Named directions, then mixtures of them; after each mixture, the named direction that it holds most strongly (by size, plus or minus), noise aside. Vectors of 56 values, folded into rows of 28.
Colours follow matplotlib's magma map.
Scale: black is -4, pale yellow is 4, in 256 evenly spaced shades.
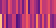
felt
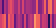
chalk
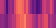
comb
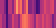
comb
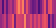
comb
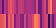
chalk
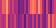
comb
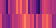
comb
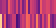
felt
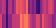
comb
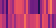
comb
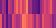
comb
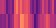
comb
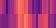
comb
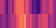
comb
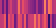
chalk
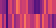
comb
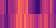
comb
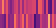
chalk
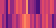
comb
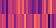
chalk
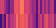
comb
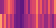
comb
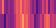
comb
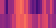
comb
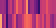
felt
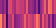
chalk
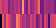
felt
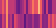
comb
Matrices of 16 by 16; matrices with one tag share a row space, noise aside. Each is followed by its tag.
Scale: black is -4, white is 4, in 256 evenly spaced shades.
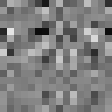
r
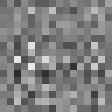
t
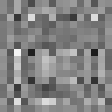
t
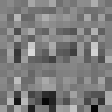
t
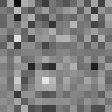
t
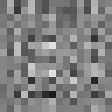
t
